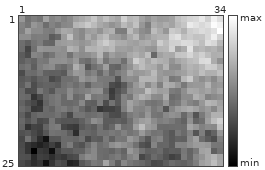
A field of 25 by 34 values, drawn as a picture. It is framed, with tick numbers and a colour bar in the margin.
Histogram: bell-shaped. Ninth with the lowest average: bottom left. Slope: up to the top right. Average level on the scale: 50%. Mirror symmetry: none. Ninth with the highest average: top right. Odd rows or columns: none.
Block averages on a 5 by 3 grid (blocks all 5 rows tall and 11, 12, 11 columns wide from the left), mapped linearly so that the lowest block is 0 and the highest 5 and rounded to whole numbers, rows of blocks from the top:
345 | 234 | 123 | 122 | 022
